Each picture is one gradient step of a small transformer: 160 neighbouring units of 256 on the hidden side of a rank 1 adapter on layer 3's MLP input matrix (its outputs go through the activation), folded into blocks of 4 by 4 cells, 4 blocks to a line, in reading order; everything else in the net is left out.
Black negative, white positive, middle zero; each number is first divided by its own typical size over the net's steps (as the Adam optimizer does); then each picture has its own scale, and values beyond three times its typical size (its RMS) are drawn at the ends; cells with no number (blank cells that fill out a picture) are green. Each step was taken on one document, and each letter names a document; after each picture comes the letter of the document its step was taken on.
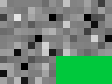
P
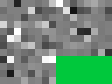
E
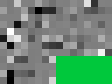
E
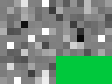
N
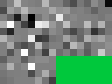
N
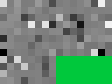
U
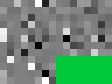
N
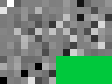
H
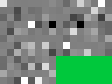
P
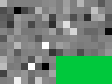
P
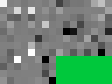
U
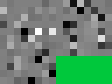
H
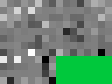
U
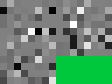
H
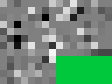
E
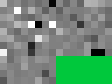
U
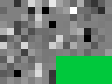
E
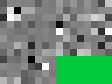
P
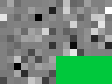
H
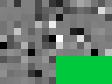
E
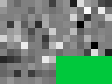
E
